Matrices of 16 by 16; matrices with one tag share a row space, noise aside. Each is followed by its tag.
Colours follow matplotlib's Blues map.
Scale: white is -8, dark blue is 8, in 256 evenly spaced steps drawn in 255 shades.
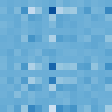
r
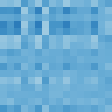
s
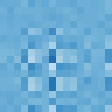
r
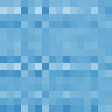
s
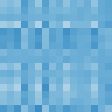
s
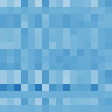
s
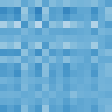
s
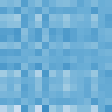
s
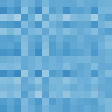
s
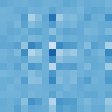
r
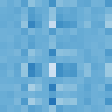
r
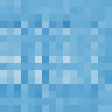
s
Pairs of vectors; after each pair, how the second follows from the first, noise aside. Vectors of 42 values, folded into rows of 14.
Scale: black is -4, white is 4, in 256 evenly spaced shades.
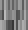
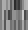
reversed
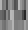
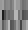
reversed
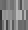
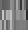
reversed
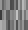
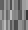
reversed
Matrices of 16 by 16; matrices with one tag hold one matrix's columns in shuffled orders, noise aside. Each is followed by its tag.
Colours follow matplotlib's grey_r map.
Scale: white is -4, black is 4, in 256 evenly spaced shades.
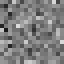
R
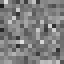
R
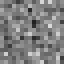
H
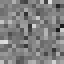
R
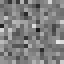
R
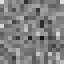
H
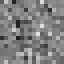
H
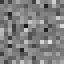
R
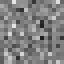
H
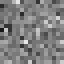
R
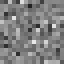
R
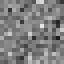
H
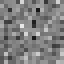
H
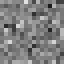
R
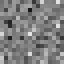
H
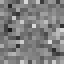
R
